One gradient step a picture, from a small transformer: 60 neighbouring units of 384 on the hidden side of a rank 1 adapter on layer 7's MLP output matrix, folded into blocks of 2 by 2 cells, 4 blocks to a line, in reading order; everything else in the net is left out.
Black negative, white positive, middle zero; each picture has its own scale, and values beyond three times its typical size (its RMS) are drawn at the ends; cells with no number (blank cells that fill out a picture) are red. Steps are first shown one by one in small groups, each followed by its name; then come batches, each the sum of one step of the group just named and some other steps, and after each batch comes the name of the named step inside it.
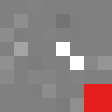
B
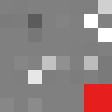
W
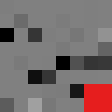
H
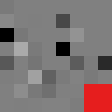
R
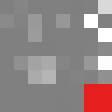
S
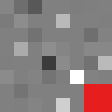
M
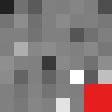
M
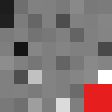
H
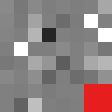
S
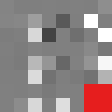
S
